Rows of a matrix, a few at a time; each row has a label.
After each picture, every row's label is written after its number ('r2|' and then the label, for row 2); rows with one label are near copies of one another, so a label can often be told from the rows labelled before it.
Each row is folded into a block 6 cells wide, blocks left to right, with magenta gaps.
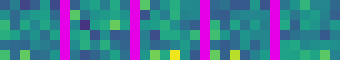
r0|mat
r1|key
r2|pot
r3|mat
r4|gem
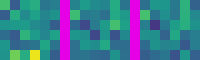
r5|pot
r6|key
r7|key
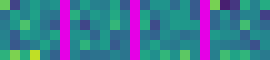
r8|pot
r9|key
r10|gem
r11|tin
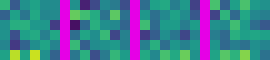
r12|pot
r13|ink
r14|gem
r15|pot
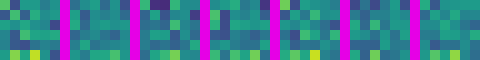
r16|pot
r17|gem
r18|tin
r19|gem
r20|pot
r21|mat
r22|pot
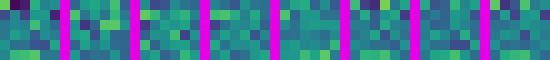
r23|tin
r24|key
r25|ink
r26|ink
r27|gem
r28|tin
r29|tin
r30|tin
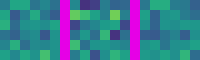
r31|gem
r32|ink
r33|gem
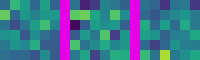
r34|key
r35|ink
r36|mat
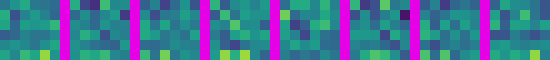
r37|gem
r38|tin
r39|mat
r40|pot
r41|key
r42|tin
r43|mat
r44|gem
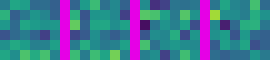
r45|gem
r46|gem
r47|ink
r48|key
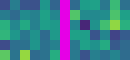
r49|mat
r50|key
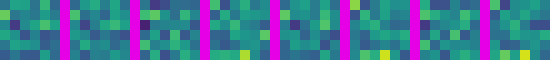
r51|key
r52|key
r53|ink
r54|pot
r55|key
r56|pot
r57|ink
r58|pot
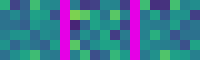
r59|tin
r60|ink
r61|tin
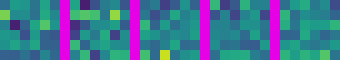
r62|key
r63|ink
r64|mat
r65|tin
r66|gem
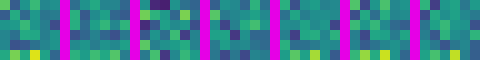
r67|pot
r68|gem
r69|ink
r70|key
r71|pot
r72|pot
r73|pot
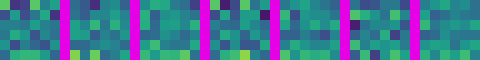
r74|tin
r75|mat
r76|gem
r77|tin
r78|gem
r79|ink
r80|gem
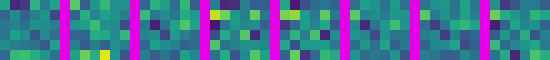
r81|tin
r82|pot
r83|key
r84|ink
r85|ink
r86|key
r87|key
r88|ink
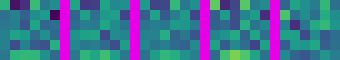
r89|tin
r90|tin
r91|tin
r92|tin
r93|key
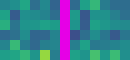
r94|gem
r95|gem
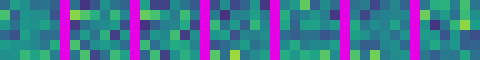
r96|gem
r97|ink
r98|ink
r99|mat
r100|gem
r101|mat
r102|key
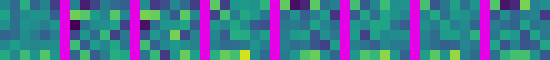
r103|gem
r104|ink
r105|ink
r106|pot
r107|tin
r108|pot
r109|pot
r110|tin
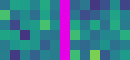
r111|key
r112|mat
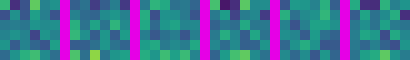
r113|tin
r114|mat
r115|gem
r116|tin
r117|key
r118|tin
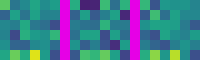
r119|pot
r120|tin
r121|pot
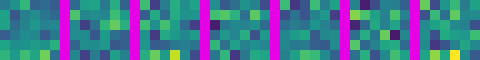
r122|gem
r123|key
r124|pot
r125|ink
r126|tin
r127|ink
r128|pot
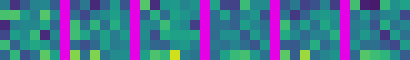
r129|ink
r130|mat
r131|pot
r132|tin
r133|mat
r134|tin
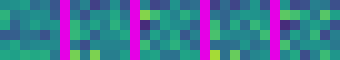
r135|gem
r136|mat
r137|ink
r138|mat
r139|ink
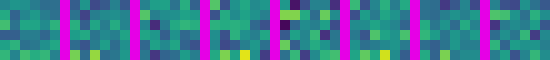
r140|gem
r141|mat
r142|key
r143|pot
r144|ink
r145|pot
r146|mat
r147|ink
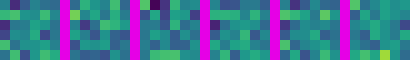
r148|ink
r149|key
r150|tin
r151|ink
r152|ink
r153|pot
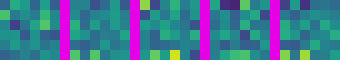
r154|key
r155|mat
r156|pot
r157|tin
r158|mat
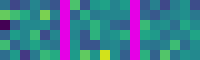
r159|ink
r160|pot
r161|mat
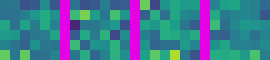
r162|mat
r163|ink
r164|pot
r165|gem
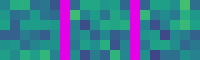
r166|gem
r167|key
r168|key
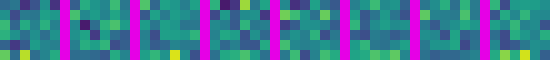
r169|mat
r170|key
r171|pot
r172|tin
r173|ink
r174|gem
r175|key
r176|pot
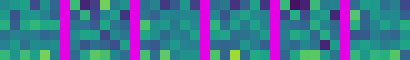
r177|gem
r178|tin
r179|mat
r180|mat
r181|tin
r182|gem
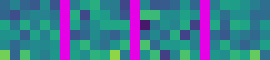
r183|mat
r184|gem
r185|ink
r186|gem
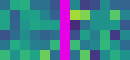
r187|gem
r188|ink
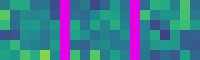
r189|gem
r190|mat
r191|key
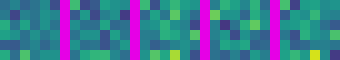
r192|mat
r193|tin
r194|pot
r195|key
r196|pot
